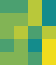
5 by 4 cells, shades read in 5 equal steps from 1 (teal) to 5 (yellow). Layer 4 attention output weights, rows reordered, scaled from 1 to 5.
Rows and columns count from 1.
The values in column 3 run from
1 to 4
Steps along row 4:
up down up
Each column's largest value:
3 4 4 5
